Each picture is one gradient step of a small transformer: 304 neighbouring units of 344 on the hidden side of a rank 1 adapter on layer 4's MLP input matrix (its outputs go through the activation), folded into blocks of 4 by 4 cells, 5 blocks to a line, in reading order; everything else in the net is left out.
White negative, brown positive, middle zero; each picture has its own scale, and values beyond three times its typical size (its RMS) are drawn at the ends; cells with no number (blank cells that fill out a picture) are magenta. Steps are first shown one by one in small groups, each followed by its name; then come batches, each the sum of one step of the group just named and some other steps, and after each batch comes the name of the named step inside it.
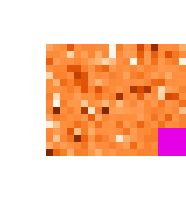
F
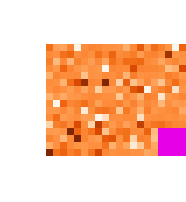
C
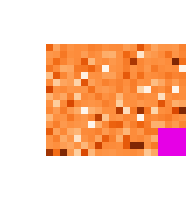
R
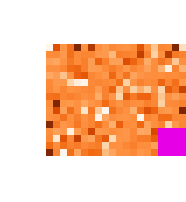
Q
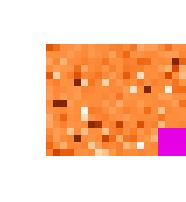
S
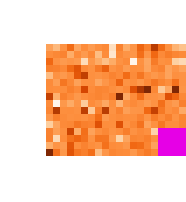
F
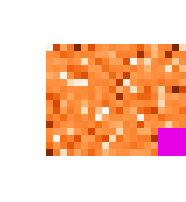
Q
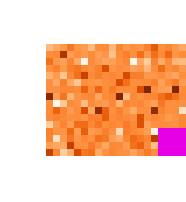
F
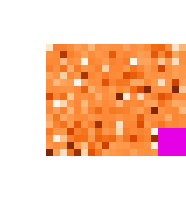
C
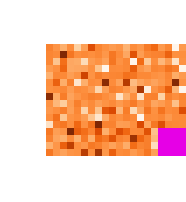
C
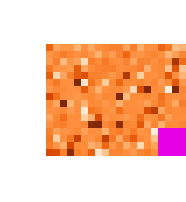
S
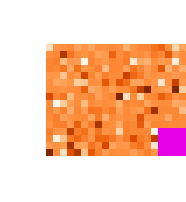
C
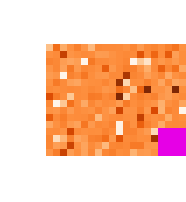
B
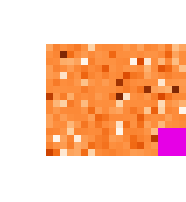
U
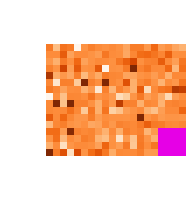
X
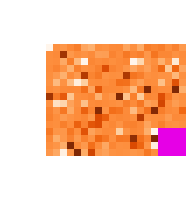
B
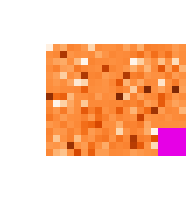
B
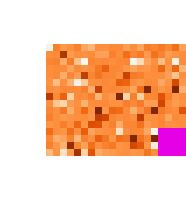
B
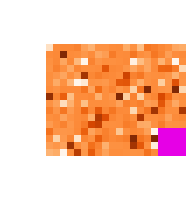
U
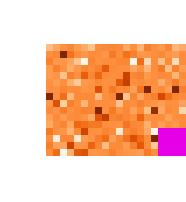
U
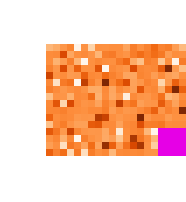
X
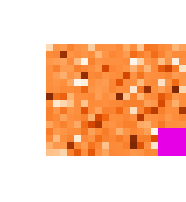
B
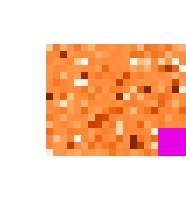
B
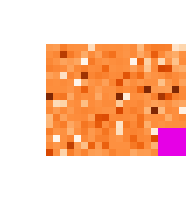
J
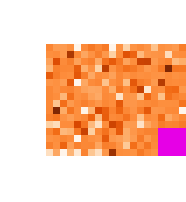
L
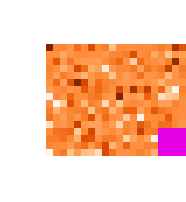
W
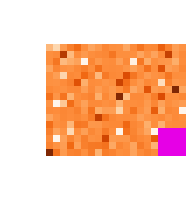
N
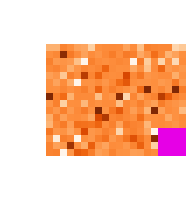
J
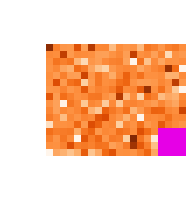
W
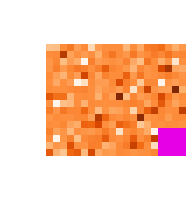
N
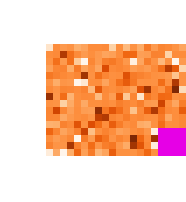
L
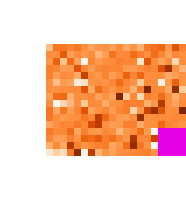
W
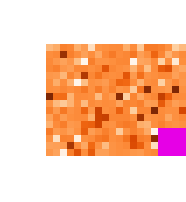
J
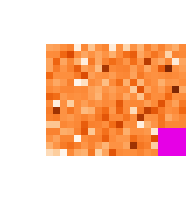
L
